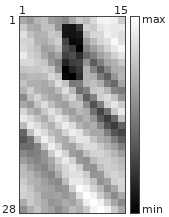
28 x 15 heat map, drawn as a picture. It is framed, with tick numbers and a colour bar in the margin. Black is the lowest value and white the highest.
Odd patch: lower, in the top middle. Histogram: skewed, a long tail of low values. Roughest part: top middle. Average level on the scale: 70%.
